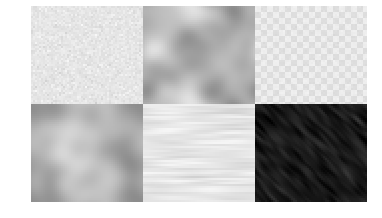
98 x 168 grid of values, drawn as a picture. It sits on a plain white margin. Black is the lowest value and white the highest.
The table splits into 2 rows of 3 panels. Panel 1,1: very high, fine-grained, faint in contrast. Panel 1,2: high, smooth. Panel 1,3: very high, checkered, faint in contrast. Panel 2,1: high, smooth. Panel 2,2: very high, streaked across, faint in contrast. Panel 2,3: very low, slanting down to the right, faint in contrast.
